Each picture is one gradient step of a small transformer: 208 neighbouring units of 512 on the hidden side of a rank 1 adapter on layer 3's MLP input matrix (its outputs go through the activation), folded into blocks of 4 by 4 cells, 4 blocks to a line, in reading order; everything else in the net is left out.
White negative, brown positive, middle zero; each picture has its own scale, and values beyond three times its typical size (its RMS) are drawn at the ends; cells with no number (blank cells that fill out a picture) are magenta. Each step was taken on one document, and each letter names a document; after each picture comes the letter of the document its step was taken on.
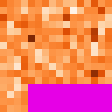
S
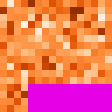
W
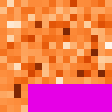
S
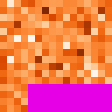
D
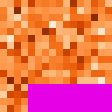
D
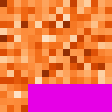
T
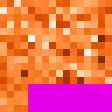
T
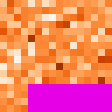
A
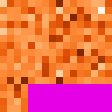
S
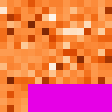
A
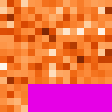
A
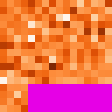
D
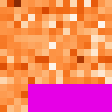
W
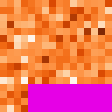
D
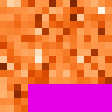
W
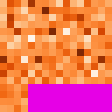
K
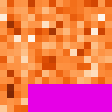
K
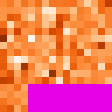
T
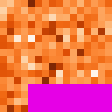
D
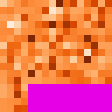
S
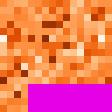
T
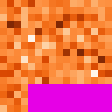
K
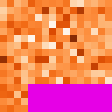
K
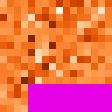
S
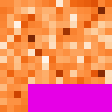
S
